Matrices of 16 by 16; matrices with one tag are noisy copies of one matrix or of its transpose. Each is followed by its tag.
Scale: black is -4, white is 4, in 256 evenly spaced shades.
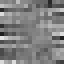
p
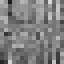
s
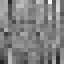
s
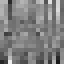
s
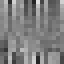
p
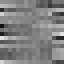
p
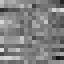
s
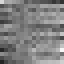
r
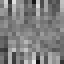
p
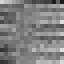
r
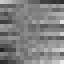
r
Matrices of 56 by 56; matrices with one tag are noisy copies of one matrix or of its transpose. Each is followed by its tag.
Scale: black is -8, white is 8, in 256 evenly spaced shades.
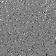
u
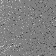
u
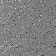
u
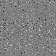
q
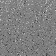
u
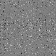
q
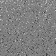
u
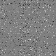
q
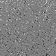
u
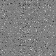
q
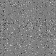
q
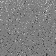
u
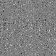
q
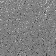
u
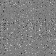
q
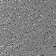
u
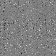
q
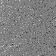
u
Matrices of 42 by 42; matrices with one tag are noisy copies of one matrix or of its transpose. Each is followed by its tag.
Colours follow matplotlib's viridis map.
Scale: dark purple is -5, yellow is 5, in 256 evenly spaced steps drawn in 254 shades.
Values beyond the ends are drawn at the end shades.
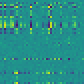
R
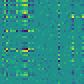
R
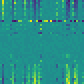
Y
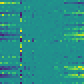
Y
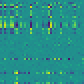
R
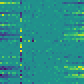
Y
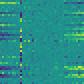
Y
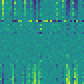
Y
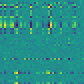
R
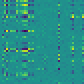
R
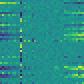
Y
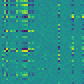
R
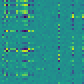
R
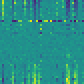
Y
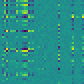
R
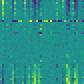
Y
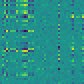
R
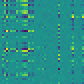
R
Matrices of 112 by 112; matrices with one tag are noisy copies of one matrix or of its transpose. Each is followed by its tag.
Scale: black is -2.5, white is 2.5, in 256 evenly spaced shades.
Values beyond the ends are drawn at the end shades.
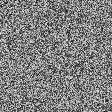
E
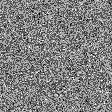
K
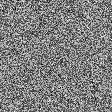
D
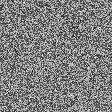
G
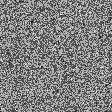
E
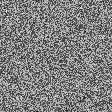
D
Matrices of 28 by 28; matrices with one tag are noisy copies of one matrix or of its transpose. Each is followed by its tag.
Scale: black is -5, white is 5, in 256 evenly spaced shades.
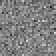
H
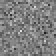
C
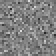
C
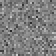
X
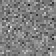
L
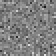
X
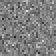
L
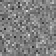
L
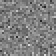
X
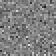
X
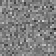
H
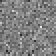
H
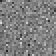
H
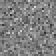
C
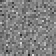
H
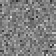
X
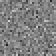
X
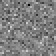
L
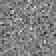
C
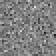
C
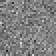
H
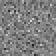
C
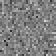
X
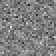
L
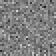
X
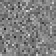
L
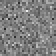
L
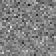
L
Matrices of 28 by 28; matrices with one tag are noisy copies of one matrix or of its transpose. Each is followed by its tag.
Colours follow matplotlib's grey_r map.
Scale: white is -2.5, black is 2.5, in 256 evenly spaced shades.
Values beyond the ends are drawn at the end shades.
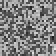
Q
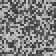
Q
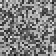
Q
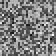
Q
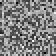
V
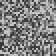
V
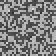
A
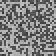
V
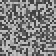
V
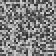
V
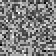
V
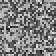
Q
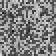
Q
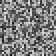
A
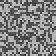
A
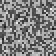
A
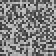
V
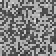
Q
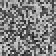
Q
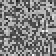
V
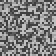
A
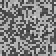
Q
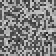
V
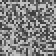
V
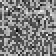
V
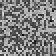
V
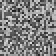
V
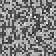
A
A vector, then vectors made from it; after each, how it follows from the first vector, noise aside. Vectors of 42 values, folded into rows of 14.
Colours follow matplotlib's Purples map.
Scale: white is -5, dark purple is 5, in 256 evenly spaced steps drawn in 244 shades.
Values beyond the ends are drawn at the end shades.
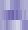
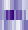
scaled up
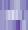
negated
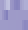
partly zeroed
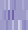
partly zeroed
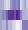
scaled up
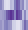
scaled up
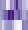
scaled up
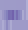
partly zeroed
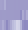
partly zeroed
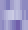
negated
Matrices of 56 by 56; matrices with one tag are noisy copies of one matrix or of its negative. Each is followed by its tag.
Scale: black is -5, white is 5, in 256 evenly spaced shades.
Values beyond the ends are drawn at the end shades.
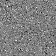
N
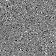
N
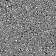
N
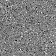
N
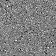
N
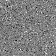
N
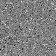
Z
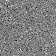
N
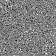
N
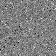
Z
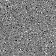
N
